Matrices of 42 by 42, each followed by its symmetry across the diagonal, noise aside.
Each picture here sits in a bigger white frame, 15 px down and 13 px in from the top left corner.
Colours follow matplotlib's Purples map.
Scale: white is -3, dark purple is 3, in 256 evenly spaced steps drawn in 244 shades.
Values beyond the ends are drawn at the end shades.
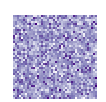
antisymmetric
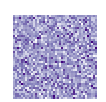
antisymmetric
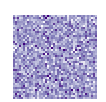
antisymmetric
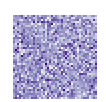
antisymmetric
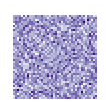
symmetric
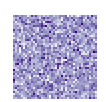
antisymmetric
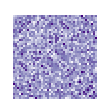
symmetric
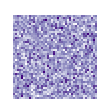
antisymmetric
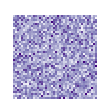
symmetric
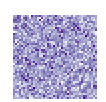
symmetric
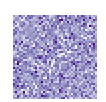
symmetric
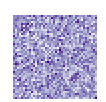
symmetric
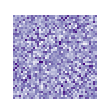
symmetric
